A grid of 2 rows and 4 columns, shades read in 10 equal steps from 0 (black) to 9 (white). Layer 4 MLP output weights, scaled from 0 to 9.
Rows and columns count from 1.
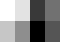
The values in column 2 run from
5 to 8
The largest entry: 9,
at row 1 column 1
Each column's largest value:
9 8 2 4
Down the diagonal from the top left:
9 5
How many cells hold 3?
1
